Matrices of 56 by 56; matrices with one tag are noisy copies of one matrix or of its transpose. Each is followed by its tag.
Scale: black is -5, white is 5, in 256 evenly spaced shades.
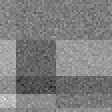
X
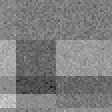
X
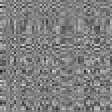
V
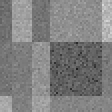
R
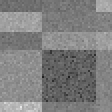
R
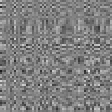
V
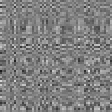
V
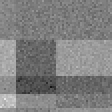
X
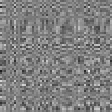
V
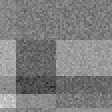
X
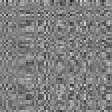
V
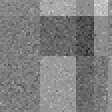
X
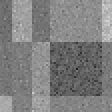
R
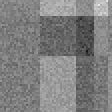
X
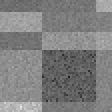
R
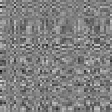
V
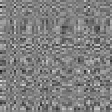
V
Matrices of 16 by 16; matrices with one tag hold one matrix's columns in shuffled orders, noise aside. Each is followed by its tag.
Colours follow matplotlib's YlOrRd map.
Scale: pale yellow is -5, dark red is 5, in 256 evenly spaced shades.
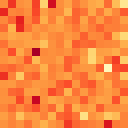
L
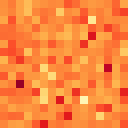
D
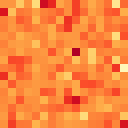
L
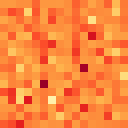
D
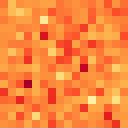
D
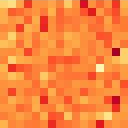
L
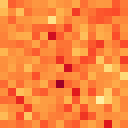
D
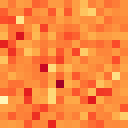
D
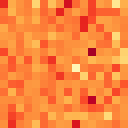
L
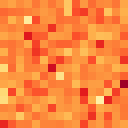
D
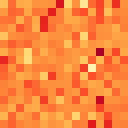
L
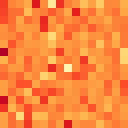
L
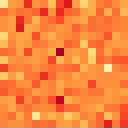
L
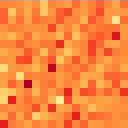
D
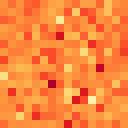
D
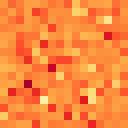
D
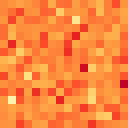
D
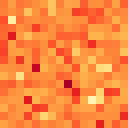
D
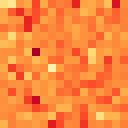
L
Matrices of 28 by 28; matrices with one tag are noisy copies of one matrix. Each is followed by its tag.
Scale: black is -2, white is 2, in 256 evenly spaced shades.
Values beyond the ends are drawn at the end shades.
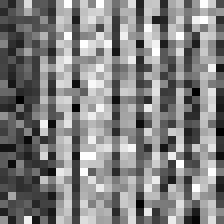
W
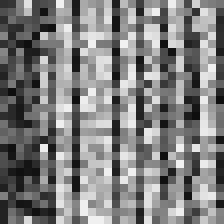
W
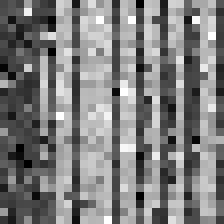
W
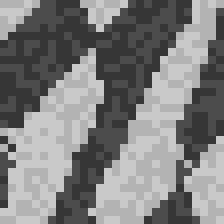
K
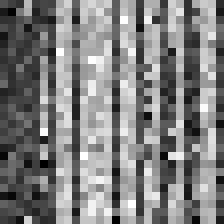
W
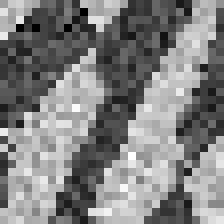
K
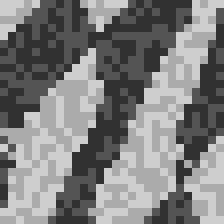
K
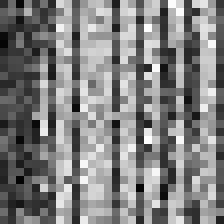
W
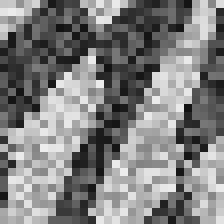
K
